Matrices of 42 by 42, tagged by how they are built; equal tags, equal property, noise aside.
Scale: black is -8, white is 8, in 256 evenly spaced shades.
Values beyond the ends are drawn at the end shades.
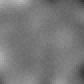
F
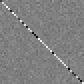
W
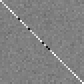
W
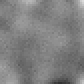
F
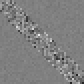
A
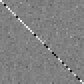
W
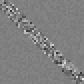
A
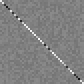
W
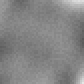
F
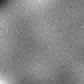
F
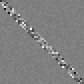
A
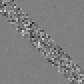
A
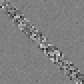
A
